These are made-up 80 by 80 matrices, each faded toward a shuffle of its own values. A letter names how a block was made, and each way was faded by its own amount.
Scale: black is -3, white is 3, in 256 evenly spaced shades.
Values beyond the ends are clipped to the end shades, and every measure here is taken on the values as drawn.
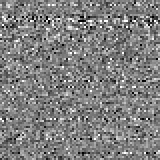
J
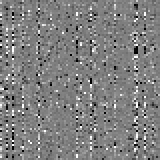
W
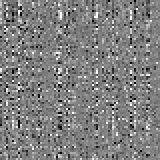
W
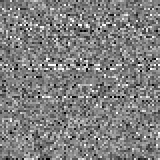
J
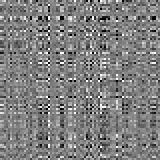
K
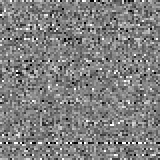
J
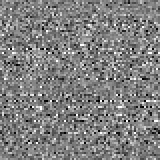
J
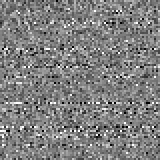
J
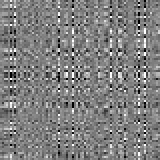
K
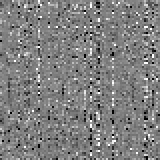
W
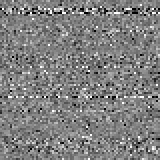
J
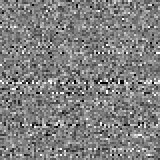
J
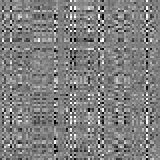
K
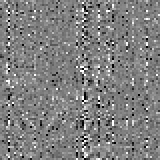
W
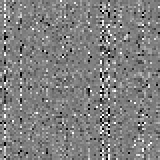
W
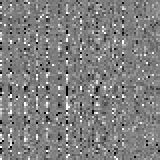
W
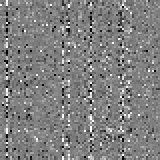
W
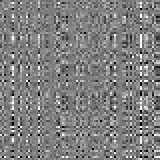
K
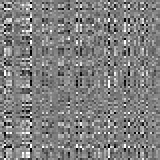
K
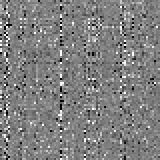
W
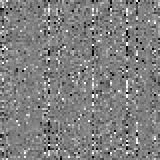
W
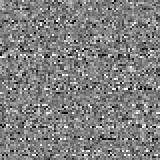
J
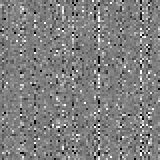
W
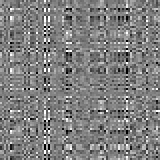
K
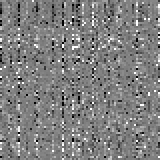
W
